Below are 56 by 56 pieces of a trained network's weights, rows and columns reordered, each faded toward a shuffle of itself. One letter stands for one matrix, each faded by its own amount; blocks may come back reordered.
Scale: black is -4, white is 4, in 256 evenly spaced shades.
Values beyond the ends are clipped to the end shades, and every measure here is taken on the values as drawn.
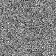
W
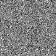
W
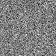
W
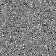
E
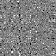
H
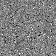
E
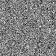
W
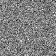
W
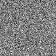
W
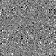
H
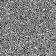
E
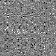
H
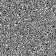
E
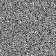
W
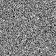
W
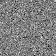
E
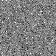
E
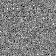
E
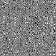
H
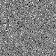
E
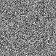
W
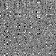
H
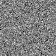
W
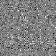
H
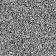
W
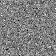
E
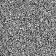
W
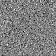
E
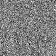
W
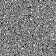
E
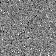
E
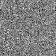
W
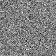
W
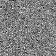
W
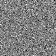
W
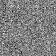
W
